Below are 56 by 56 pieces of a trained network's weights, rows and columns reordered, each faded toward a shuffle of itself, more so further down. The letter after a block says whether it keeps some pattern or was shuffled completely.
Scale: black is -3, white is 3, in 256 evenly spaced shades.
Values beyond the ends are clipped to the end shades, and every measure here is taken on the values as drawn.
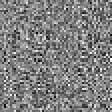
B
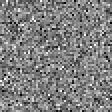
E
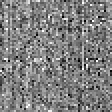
B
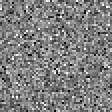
E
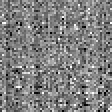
B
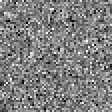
E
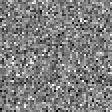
E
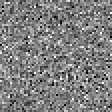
E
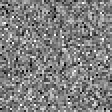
E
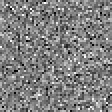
E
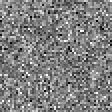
E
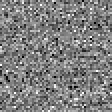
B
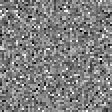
E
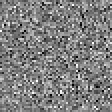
B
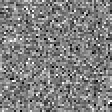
E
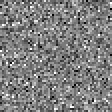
E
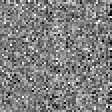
B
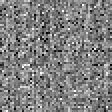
B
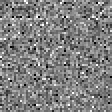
B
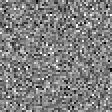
B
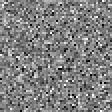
E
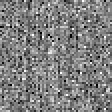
B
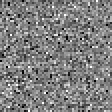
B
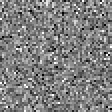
B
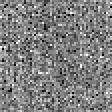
B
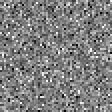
E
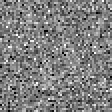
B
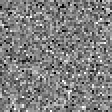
E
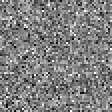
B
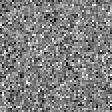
E
